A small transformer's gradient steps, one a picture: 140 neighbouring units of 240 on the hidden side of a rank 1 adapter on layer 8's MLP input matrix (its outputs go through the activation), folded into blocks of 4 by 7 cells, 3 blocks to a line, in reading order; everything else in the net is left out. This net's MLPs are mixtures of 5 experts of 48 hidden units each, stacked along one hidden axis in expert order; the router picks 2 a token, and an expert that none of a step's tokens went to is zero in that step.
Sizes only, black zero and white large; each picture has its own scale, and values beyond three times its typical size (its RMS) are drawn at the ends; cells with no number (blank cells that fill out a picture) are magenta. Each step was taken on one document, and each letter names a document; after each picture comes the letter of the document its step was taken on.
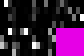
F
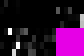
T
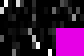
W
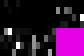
T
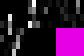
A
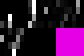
A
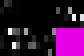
F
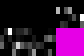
T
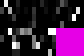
W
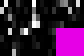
W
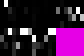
F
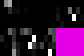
F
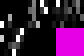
A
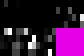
T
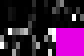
F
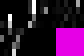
A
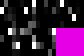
W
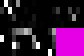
W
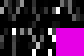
W
